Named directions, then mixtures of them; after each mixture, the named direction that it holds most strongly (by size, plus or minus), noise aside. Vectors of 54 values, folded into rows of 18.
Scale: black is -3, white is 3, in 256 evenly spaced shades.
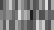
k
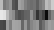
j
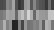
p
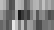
p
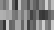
k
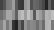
p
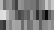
j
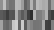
p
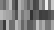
k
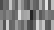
k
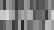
p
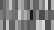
k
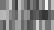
k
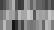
p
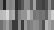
p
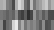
p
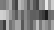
j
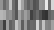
k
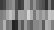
p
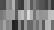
p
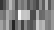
k
